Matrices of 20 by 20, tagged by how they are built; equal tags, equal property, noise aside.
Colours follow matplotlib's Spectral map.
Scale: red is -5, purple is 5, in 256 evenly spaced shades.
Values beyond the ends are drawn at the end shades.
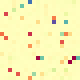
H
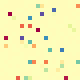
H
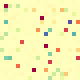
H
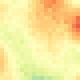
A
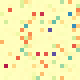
H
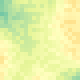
A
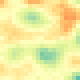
A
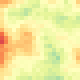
A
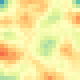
A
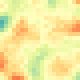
A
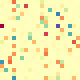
H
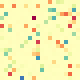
H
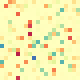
H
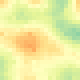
A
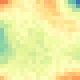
A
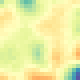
A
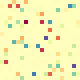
H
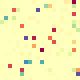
H
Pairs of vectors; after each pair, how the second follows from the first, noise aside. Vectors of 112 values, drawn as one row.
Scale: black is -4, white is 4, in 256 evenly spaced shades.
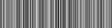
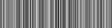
copied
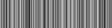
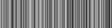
wrapped around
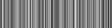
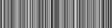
copied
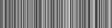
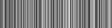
copied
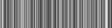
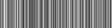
shuffled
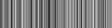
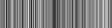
shuffled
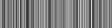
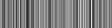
copied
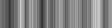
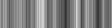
wrapped around
